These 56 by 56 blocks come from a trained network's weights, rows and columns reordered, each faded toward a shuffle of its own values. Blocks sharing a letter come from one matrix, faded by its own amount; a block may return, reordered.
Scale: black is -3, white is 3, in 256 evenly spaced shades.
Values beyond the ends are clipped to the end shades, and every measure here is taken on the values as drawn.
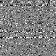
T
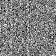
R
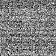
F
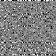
T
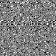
T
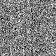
R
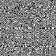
T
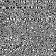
T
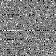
T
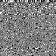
T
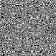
T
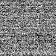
F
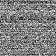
F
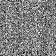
R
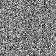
R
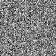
R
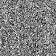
R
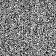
R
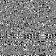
T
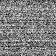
F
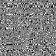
T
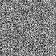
R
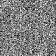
R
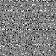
T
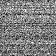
F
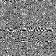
T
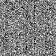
R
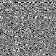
T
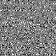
T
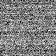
F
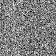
R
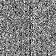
R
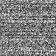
F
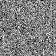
R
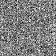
R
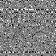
T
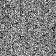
R
